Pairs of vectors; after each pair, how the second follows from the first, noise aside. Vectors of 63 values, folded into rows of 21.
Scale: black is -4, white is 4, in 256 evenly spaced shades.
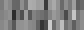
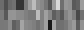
shuffled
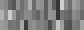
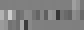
partly zeroed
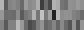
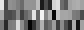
scaled up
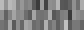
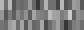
sign-scrambled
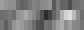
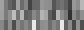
shuffled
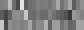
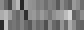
negated
